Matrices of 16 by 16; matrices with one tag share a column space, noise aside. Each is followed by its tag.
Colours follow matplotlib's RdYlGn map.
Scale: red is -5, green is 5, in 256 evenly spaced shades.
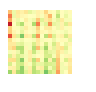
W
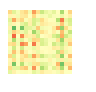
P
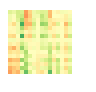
W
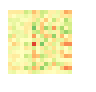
P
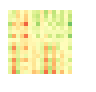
W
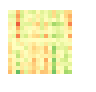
W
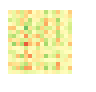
P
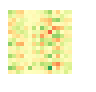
P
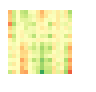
W
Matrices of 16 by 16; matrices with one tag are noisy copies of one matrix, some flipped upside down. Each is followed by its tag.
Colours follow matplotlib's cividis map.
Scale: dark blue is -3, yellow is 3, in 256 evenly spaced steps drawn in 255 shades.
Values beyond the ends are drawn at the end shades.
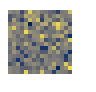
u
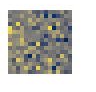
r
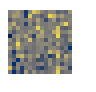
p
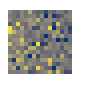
r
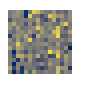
p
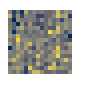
p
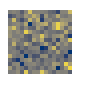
u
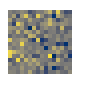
r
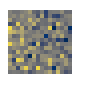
r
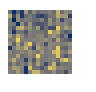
p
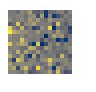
r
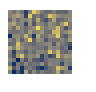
p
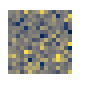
u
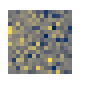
r
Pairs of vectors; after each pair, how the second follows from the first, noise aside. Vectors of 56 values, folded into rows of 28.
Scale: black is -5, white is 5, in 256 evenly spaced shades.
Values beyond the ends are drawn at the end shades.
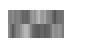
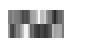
scaled up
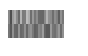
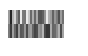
scaled up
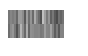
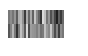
scaled up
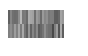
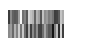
scaled up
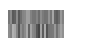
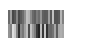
scaled up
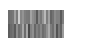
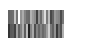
scaled up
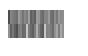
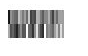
scaled up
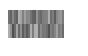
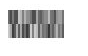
scaled up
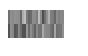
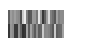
scaled up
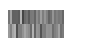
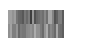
shuffled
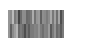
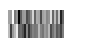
scaled up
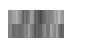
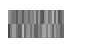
shuffled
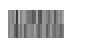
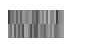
shuffled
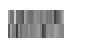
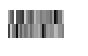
scaled up
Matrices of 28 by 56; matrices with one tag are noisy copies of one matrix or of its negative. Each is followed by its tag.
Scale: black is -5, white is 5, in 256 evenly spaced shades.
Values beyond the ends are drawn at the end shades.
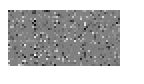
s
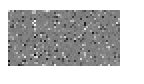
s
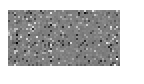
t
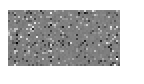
t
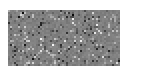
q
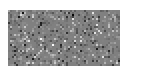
q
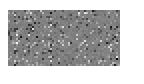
t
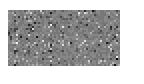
t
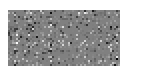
t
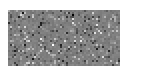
q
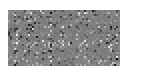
t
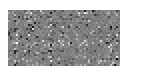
t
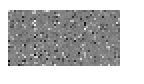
s
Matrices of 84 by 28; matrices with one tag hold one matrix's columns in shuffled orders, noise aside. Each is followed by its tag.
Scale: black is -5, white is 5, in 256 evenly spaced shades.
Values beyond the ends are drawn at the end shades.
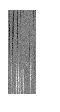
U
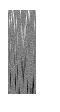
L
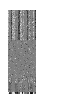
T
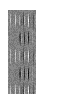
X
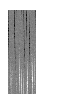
U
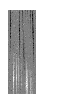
U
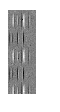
X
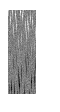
L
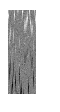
L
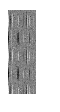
X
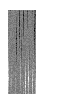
U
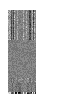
T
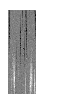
U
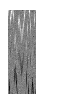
L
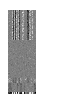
T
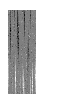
U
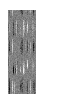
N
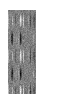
X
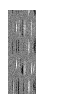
N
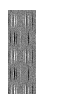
X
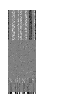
T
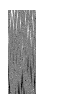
L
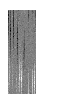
U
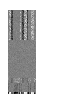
T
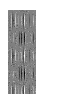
X
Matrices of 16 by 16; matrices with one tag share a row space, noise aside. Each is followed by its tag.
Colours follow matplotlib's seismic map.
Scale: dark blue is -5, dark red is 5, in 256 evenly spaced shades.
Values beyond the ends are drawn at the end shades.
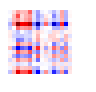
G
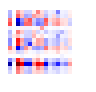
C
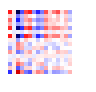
C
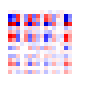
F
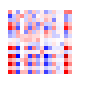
F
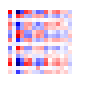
C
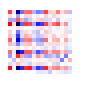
C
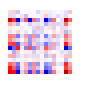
F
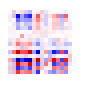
G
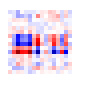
G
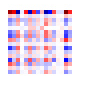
F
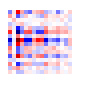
C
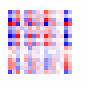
F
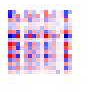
F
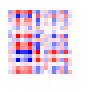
G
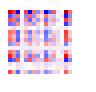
F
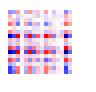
F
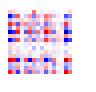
F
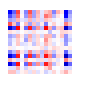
F
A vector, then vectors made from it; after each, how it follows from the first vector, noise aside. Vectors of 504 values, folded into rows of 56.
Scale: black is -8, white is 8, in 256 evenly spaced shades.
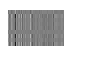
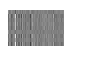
negated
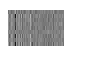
copied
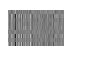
copied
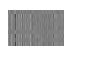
shrunk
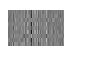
wrapped around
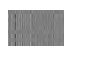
shrunk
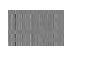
shrunk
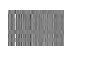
negated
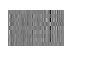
wrapped around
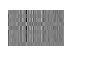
wrapped around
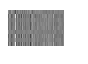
negated
